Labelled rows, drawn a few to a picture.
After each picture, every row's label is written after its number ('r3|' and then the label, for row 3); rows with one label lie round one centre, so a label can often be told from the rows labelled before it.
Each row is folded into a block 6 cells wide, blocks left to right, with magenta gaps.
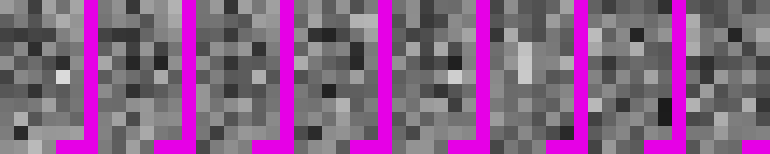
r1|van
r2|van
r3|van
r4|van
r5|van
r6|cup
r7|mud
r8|mud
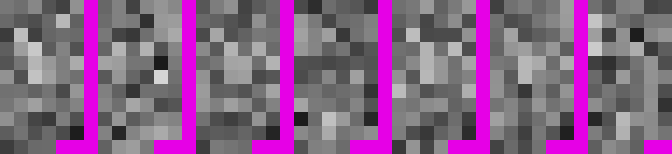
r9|cup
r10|van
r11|cup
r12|mud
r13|cup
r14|cup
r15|mud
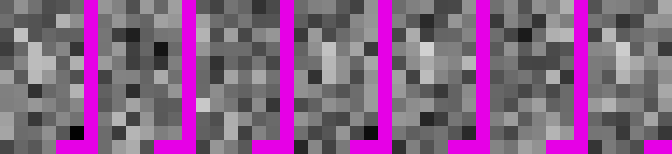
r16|cup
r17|van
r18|mud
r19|cup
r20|cup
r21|van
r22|cup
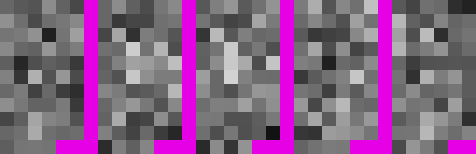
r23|mud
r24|cup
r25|cup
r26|van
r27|mud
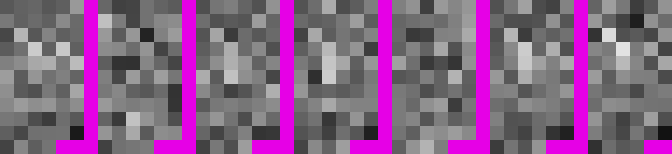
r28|cup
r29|mud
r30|cup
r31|cup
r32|van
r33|cup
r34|cup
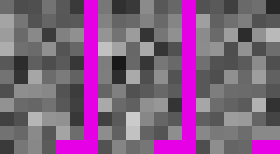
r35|mud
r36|mud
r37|mud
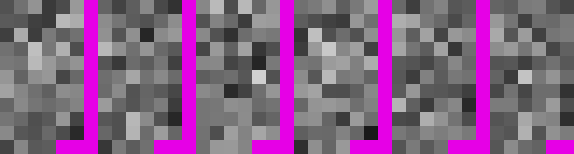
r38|cup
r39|mud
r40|van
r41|cup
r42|mud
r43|mud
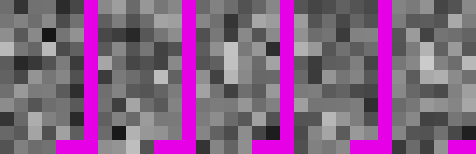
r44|mud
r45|van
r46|cup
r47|mud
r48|cup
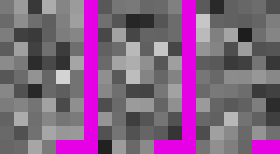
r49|van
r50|cup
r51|mud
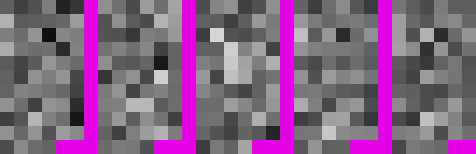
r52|mud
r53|van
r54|cup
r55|mud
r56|mud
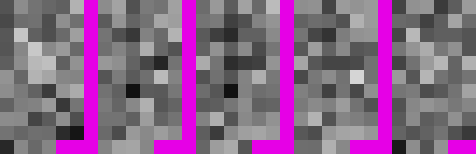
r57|cup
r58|van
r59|van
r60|van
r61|cup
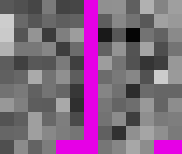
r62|mud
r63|van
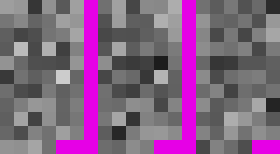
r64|van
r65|van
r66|mud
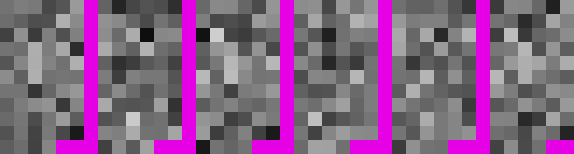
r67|cup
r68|mud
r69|cup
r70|van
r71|mud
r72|cup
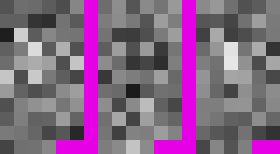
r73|cup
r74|van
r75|cup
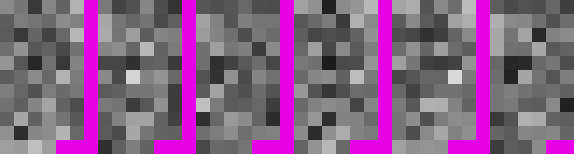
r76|van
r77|mud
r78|mud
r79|van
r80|van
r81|mud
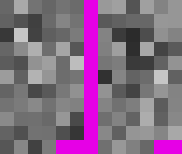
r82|cup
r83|van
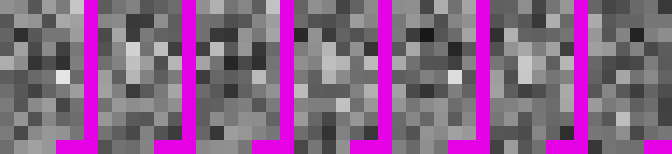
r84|van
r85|cup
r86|van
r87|cup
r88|van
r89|cup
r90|mud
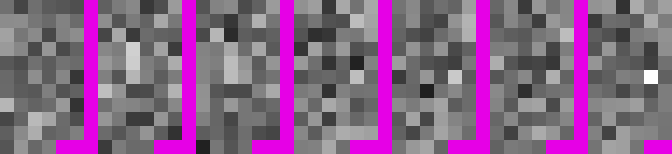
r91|mud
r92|cup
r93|cup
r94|van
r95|van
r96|van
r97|van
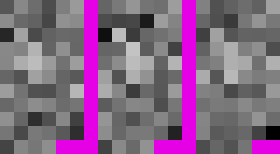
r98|cup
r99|cup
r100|cup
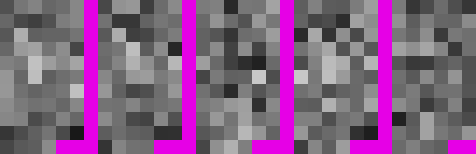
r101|cup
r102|cup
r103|van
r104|cup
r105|mud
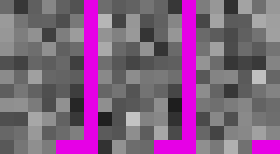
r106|mud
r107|mud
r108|van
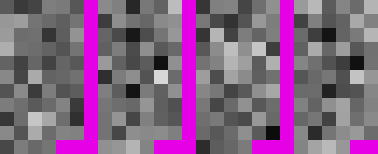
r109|mud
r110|van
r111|cup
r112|van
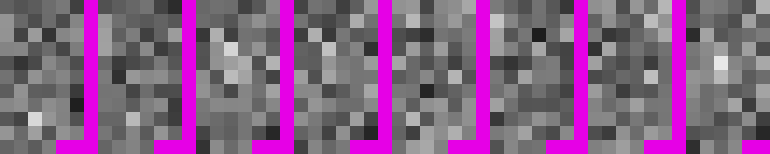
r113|mud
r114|mud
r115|cup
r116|cup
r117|van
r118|mud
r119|van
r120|cup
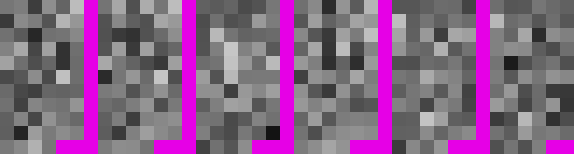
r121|van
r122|van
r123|cup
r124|van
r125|mud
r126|mud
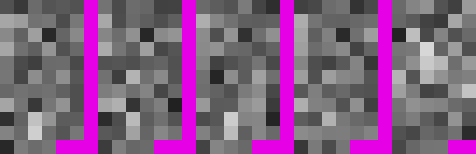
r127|mud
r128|mud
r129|mud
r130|mud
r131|cup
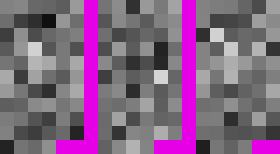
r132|cup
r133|van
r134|cup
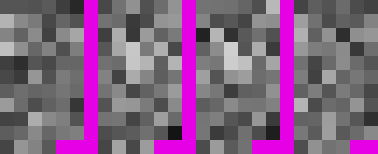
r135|mud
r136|cup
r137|cup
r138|mud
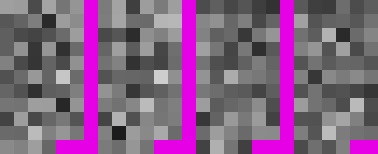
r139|van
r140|van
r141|mud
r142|mud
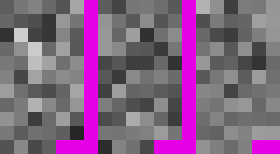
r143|cup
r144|mud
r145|van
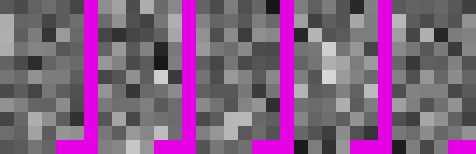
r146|mud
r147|van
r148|mud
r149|cup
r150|mud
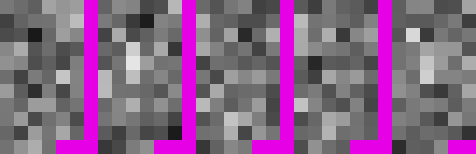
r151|van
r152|cup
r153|mud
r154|mud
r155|cup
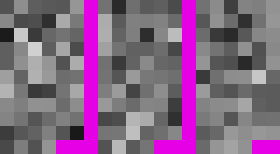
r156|cup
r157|mud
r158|van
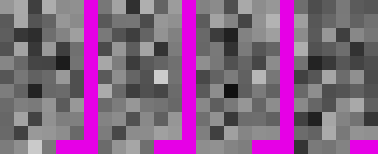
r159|van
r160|van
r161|van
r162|mud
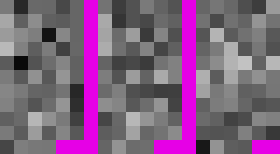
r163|mud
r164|mud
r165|cup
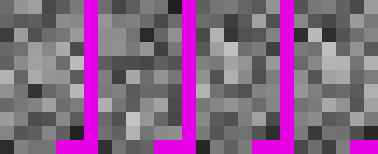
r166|cup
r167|mud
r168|cup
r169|cup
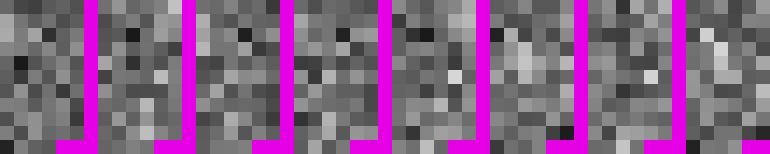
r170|mud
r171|van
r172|mud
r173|mud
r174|van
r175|cup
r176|van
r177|cup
